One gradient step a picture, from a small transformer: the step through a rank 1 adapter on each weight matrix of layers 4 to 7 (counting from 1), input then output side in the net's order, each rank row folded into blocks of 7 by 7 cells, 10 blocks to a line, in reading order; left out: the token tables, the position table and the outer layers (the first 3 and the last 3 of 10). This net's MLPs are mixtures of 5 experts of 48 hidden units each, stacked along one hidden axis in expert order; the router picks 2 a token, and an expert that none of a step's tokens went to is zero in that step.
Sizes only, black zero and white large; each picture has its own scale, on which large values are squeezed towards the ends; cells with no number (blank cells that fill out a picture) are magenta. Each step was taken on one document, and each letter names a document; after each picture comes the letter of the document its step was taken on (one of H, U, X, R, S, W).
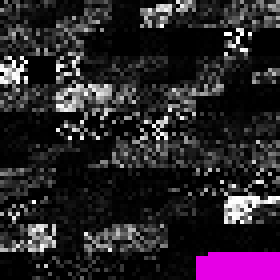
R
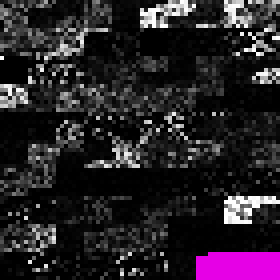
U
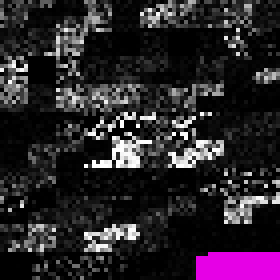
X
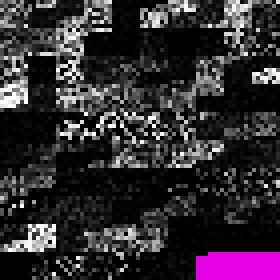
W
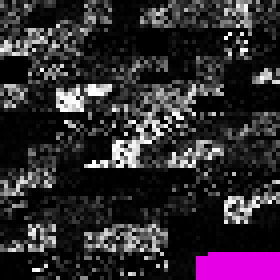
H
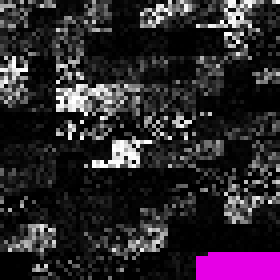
X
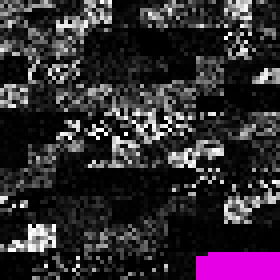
H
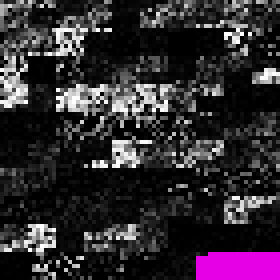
X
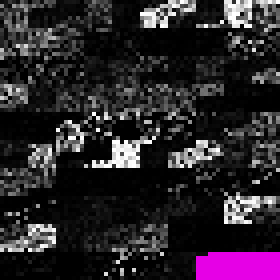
U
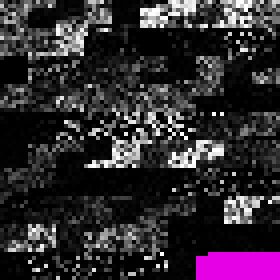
H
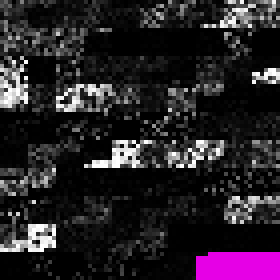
R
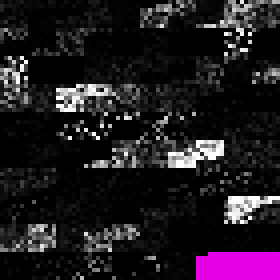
R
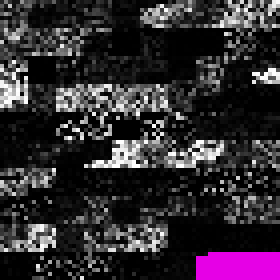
R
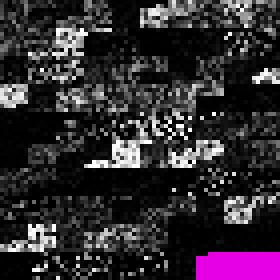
H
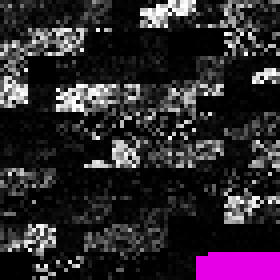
X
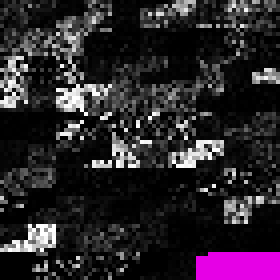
W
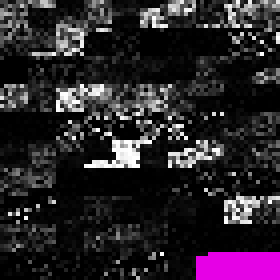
U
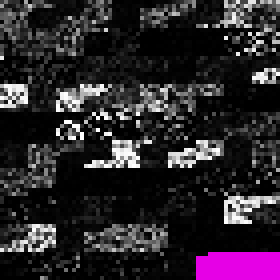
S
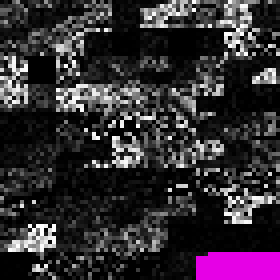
X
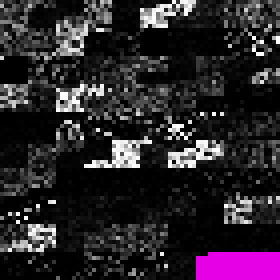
S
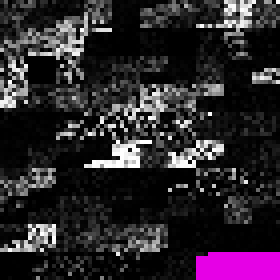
W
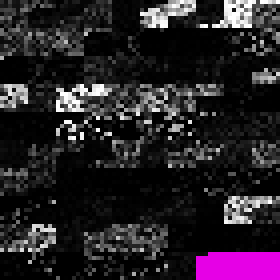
S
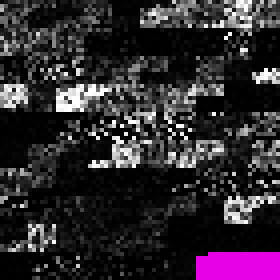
H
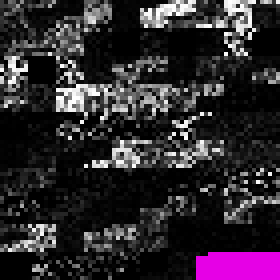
X
